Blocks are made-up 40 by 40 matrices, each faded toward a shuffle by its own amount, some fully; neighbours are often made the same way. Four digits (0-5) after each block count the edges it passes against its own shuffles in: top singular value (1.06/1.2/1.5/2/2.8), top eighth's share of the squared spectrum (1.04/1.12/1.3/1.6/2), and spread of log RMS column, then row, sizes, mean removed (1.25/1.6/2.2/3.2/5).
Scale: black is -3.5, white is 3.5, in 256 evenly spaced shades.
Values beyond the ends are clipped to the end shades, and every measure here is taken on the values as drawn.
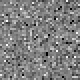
0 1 0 0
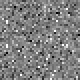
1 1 0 0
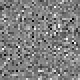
3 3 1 1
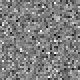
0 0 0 0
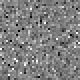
0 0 0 0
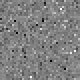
0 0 0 0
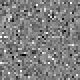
0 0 0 1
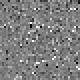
2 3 0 1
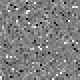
0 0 0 0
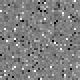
0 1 0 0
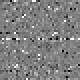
3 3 0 2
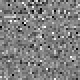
3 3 0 1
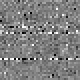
4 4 0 2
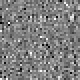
3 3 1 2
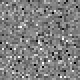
2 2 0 0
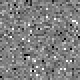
0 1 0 0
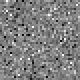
1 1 0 0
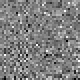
3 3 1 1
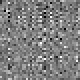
4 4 2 2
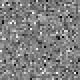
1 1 0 0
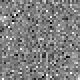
2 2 0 0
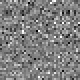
3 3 1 1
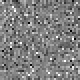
2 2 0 0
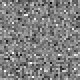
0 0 0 1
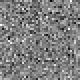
1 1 0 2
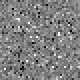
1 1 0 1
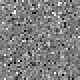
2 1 1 0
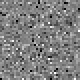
3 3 1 1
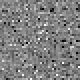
2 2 1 0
